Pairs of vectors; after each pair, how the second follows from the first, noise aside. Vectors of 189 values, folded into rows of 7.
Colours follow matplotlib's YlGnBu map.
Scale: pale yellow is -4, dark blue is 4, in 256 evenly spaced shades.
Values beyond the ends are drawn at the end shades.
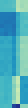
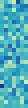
shuffled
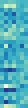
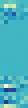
partly zeroed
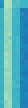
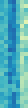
wrapped around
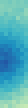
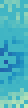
partly zeroed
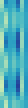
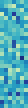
shuffled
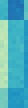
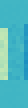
partly zeroed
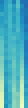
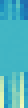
partly zeroed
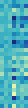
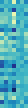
reversed
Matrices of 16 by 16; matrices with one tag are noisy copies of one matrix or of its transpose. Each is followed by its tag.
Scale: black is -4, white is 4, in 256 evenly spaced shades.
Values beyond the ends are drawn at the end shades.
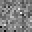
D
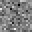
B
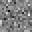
B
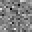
B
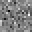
B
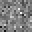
D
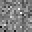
D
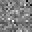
D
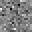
B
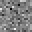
B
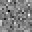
B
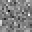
B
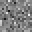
B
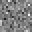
B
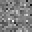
D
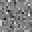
B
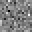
B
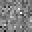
D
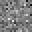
D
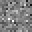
D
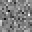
B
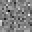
B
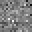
D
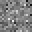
D
